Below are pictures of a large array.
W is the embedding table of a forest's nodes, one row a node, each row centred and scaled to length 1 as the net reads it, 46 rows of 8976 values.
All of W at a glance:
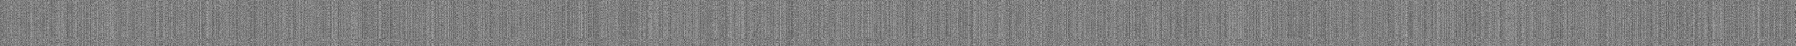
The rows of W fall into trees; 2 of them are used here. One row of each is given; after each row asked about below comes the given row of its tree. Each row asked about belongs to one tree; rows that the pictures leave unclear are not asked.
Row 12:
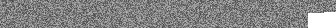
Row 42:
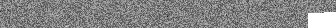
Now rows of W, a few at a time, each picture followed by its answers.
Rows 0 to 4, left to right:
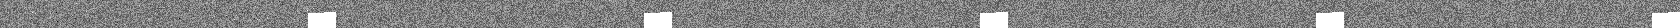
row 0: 42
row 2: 12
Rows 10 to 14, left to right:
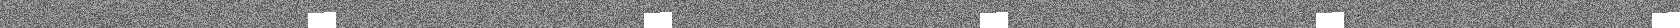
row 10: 42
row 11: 12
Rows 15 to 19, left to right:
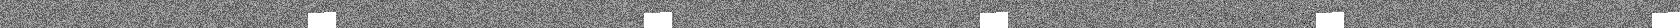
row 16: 12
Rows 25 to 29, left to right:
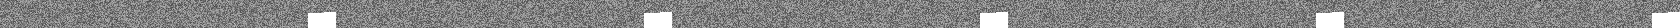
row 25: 12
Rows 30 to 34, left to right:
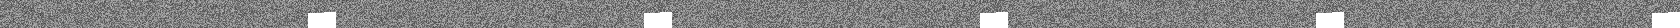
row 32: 12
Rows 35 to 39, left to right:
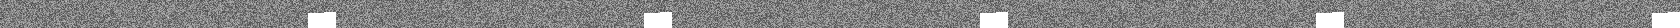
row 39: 42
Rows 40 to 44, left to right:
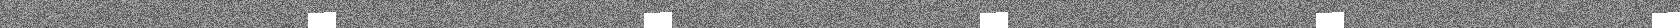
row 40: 42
